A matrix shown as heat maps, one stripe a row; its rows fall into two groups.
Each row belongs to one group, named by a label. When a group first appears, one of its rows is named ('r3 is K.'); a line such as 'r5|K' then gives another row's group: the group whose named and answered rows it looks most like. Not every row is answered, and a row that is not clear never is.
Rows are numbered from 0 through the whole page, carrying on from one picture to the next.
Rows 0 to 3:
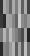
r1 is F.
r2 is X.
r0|X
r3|X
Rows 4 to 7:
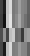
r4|F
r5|F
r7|F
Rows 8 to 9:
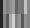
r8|X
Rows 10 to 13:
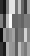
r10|F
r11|F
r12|X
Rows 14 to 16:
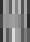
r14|X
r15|X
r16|X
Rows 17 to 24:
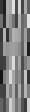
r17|F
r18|F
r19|X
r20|X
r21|F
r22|X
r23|F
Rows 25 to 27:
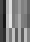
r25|F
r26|F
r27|F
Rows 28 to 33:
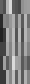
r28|F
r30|F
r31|F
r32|X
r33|F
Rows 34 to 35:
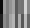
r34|X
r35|X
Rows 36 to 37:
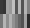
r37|X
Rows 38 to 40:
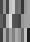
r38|X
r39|F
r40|X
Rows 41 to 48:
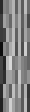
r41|X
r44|X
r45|F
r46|F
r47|X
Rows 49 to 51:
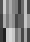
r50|X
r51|F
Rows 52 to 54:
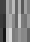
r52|F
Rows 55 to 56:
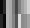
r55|F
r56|F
